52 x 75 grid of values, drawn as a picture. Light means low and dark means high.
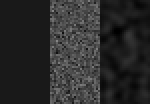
The table splits into one row of 3 panels. Panel 1,1: very high, flat. Panel 1,2: high, fine-grained. Panel 1,3: very high, blotchy, faint in contrast.
